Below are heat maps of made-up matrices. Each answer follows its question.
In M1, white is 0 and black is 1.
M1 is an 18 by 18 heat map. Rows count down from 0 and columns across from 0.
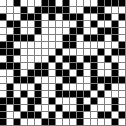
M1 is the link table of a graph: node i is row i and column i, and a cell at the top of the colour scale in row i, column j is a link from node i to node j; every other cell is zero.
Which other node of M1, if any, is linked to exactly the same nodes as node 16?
node 2
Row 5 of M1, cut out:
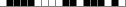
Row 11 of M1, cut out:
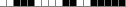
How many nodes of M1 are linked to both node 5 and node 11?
8
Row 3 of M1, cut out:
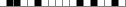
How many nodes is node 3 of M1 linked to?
6
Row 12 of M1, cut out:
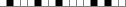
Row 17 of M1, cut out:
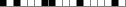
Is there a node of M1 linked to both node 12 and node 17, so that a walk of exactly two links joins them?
no
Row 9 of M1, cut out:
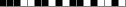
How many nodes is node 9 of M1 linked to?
10
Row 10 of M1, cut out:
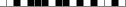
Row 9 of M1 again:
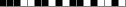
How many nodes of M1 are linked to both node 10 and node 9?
7
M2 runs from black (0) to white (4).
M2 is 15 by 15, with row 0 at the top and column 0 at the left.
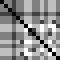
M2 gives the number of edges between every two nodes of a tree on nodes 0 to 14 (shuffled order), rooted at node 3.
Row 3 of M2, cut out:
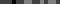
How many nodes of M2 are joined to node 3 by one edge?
9
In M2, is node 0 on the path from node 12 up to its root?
no
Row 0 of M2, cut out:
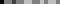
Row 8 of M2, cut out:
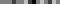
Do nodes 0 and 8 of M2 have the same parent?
yes
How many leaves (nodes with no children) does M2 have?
11
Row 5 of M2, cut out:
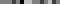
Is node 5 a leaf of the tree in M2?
no
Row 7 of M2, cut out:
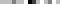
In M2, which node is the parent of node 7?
8
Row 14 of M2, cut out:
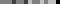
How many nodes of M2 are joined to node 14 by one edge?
2
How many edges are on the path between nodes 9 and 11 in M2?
2
